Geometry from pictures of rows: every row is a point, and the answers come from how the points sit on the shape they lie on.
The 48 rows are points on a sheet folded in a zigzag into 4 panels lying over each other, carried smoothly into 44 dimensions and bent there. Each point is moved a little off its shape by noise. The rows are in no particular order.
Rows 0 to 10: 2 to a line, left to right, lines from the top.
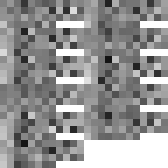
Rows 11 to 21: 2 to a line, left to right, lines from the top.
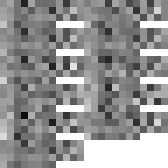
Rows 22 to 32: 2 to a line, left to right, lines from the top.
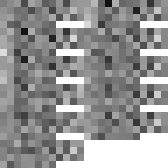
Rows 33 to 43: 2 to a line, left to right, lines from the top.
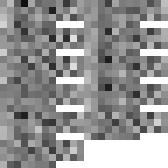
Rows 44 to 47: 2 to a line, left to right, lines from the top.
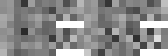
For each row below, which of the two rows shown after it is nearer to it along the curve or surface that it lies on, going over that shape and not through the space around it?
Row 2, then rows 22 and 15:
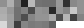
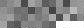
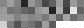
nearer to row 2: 15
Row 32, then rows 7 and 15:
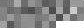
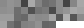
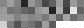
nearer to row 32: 7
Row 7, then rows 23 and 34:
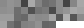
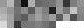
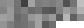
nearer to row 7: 34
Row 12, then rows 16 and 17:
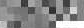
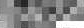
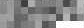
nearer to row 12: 17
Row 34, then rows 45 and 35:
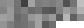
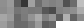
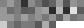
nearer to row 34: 45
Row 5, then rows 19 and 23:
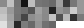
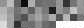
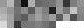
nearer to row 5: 19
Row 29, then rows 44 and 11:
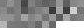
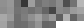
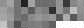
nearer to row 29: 11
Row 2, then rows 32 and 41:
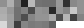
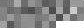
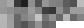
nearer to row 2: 41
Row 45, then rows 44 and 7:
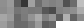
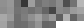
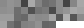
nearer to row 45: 44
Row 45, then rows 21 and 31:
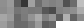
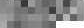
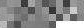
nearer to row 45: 21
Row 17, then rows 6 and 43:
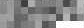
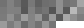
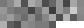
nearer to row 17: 43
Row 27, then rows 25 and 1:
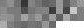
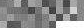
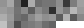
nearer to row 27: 1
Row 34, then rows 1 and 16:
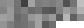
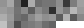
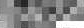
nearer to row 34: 1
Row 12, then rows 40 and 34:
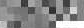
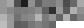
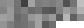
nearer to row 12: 34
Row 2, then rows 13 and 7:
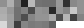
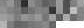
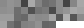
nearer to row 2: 13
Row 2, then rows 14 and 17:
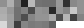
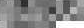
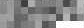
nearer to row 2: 14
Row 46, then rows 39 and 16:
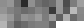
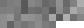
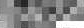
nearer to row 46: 16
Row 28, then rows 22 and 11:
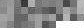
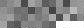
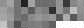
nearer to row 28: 22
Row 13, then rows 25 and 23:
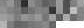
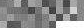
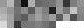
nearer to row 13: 23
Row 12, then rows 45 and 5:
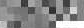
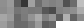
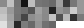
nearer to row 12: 45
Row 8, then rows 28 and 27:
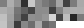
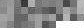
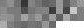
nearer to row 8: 28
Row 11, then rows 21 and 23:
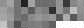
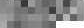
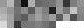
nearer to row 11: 23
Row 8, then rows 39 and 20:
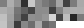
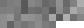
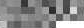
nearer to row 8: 39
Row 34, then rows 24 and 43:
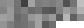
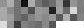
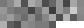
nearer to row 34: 43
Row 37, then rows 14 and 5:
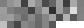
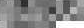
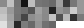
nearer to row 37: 14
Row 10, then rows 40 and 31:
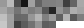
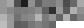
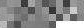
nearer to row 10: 40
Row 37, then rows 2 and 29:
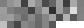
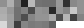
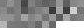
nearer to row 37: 29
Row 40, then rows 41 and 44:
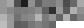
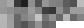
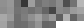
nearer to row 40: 41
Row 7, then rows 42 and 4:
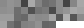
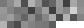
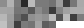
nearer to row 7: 42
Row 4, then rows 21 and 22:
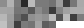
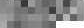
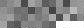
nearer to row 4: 21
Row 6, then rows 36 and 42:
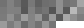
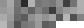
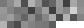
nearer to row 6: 36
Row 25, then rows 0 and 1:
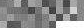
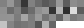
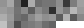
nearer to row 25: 1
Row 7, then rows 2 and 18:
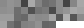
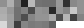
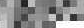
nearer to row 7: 18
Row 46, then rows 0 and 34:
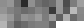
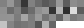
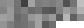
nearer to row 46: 0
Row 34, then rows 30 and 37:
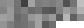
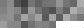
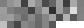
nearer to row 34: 37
